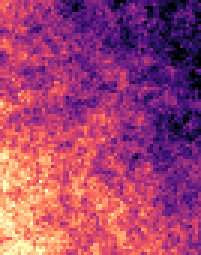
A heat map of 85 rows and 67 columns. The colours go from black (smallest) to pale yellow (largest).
The texture is blotchy. The halves do not mirror each other. The ninth with the highest average is the bottom left. No regular stripes run through it. On average the colour sits 50% of the way up the scale. Values rise toward the bottom left. No row or column stands out. The top right is the ninth with the lowest average.
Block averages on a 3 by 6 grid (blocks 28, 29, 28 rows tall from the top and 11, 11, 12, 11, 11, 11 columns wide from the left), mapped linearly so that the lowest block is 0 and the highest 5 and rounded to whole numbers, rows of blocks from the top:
321110 / 433211 / 544332
